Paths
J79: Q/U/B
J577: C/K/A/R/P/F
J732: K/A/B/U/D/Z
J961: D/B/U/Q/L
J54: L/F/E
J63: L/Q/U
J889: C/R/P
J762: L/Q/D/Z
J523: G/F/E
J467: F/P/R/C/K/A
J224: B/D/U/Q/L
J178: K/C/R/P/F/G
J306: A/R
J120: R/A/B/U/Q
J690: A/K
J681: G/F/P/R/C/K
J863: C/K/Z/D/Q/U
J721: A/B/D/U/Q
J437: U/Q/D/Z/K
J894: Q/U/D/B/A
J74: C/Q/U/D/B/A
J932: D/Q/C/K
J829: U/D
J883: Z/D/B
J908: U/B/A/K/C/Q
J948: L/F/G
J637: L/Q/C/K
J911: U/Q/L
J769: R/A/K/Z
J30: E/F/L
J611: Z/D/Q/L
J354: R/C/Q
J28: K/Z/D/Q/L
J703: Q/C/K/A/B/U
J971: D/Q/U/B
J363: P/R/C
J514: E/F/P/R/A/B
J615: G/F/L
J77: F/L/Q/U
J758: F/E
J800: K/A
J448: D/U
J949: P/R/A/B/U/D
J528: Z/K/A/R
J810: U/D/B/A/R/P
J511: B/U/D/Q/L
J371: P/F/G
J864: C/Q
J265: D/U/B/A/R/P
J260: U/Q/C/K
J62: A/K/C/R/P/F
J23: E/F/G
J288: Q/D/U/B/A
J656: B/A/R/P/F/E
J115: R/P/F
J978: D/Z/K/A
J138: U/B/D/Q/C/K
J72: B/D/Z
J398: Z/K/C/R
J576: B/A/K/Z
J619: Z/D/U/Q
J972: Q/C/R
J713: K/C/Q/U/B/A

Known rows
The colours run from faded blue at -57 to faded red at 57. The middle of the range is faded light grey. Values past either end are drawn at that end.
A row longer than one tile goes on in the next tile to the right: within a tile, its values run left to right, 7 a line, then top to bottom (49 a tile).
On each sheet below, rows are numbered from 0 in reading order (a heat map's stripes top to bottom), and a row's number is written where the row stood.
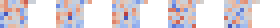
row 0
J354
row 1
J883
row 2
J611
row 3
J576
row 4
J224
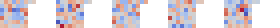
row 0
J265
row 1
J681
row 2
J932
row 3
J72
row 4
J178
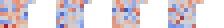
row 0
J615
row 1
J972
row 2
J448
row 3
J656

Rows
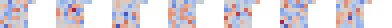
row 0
J703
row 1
J713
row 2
J260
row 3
J732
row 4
J978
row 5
J288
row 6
J619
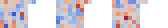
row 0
J911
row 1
J363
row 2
J690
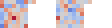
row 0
J306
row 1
J961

